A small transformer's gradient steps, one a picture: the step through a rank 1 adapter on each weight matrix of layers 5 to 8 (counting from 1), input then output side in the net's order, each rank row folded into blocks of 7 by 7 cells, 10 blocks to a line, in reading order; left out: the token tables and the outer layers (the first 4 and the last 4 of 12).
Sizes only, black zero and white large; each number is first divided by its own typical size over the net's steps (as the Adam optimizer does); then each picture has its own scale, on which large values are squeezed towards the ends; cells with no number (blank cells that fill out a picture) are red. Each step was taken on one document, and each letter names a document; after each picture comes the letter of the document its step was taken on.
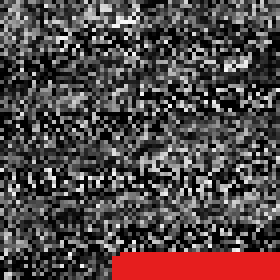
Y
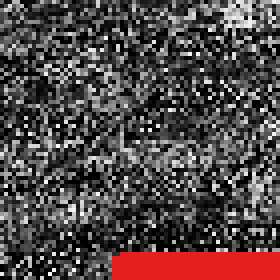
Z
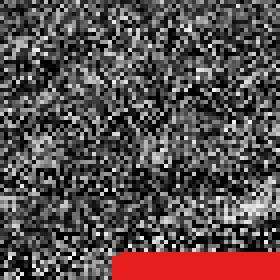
Y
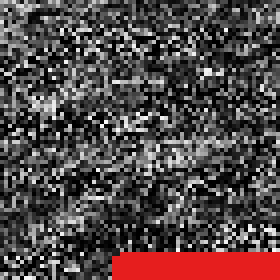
Z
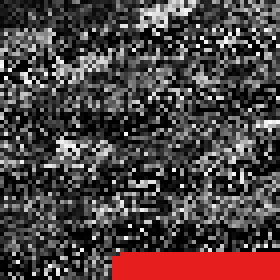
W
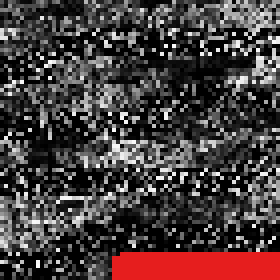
Z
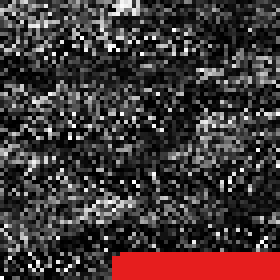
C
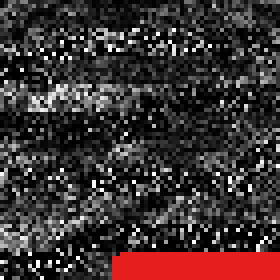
C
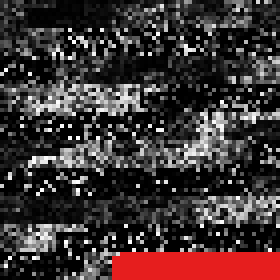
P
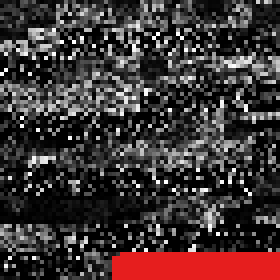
P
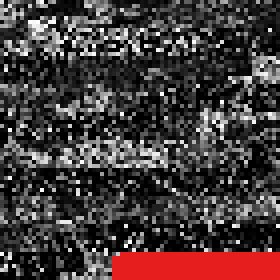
P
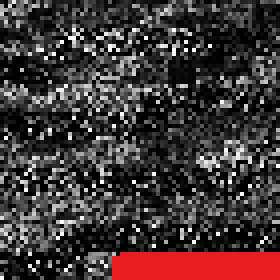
C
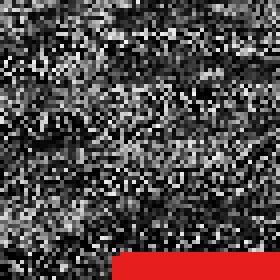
Z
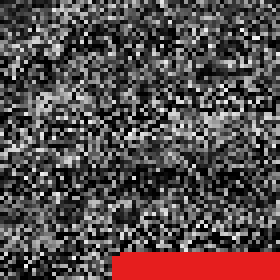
Y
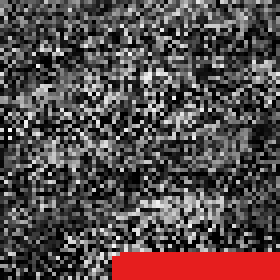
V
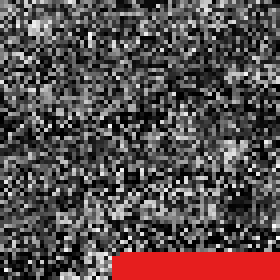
V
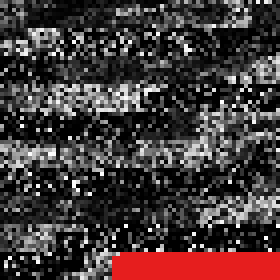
P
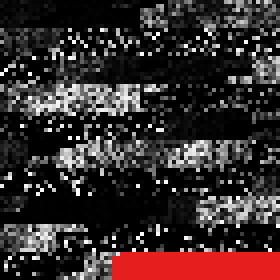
P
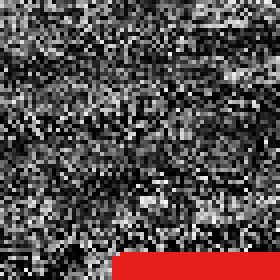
V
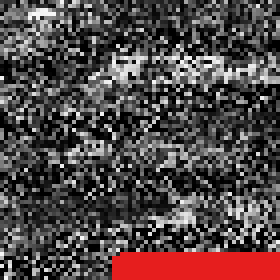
Y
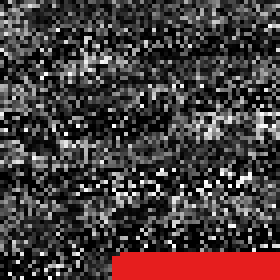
W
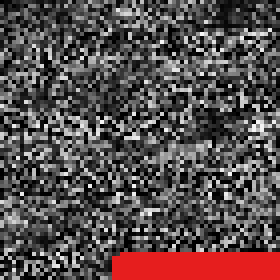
Y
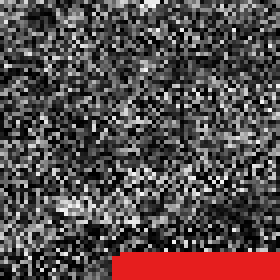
Z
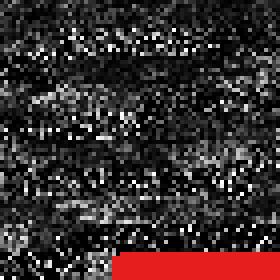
C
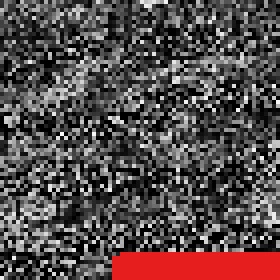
Y
